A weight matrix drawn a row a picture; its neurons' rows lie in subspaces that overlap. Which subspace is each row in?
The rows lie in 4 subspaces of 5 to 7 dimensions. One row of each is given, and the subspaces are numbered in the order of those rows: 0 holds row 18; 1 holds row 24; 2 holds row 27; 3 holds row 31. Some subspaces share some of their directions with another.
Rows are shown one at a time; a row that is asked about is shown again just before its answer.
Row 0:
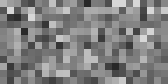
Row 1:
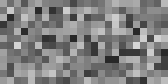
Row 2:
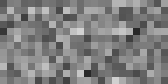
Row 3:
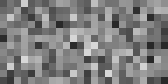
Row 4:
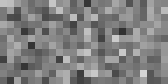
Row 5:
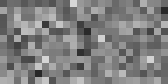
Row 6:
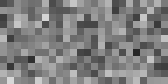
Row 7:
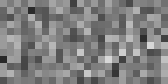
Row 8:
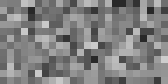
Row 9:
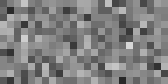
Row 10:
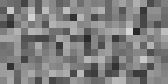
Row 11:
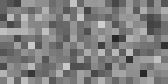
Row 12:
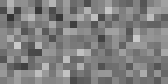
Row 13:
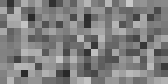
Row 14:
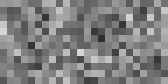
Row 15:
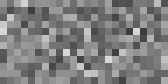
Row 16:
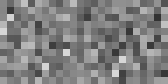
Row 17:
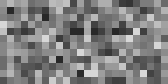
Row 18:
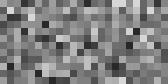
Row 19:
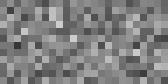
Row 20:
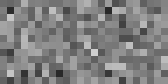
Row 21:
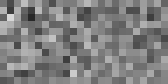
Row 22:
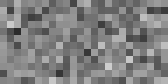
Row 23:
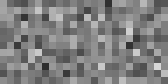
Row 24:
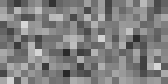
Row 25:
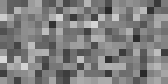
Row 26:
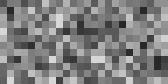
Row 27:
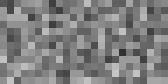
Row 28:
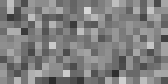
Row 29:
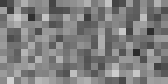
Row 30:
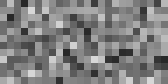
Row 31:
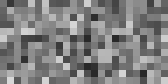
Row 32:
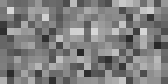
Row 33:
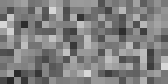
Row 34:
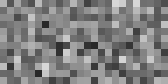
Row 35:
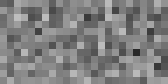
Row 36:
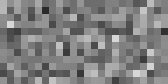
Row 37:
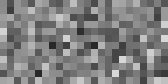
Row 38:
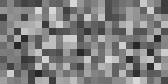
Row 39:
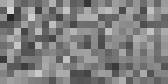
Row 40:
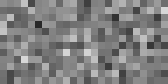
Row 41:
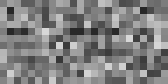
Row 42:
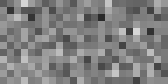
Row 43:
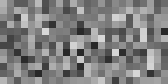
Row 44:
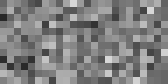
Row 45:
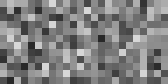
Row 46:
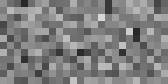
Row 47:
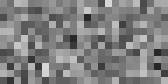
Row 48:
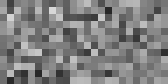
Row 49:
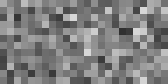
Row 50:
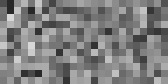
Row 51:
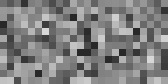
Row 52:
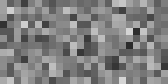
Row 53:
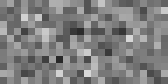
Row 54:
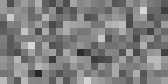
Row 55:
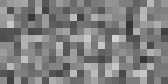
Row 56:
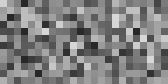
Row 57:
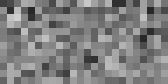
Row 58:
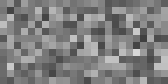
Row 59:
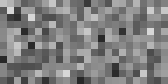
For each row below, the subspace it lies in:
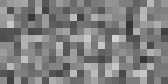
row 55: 3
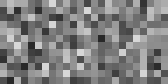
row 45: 1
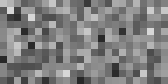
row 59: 2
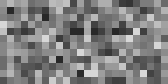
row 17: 3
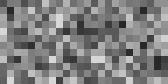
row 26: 0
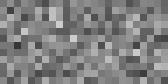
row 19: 2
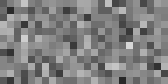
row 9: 1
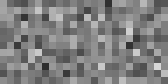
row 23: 1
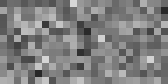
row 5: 2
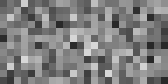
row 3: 0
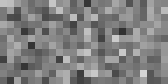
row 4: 3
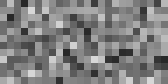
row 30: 0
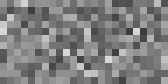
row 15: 0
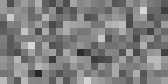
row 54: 0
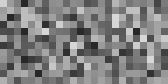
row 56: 3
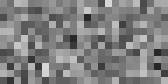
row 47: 1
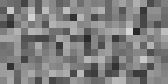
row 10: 3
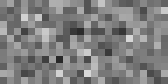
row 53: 3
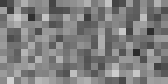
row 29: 2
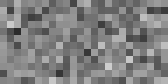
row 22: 3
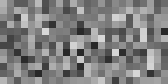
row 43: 3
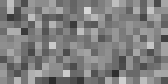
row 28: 0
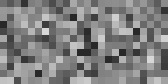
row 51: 2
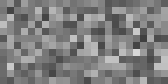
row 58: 1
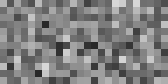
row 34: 0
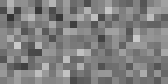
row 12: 1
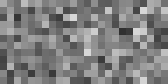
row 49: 3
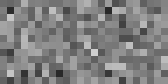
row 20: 1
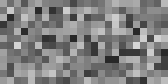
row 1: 2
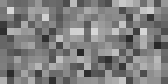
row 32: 3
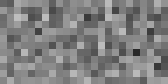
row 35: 1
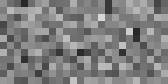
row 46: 2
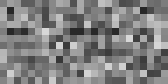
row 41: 3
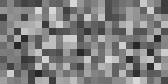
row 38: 2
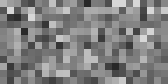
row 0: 0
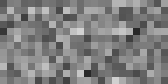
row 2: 3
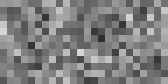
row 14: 0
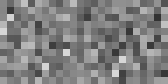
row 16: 0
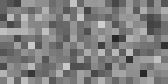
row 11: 3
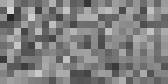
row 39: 1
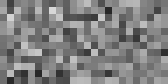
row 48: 1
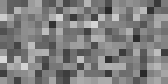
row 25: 2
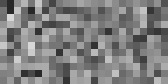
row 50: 0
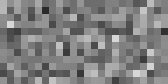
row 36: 3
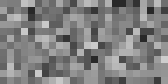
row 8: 0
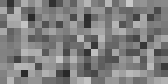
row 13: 1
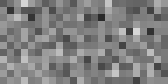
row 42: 2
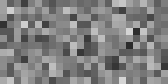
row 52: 1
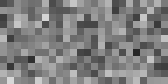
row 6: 2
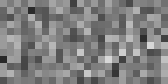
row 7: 0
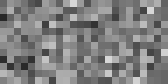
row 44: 2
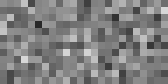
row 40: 0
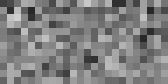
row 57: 0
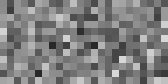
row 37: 0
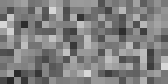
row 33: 1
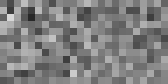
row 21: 1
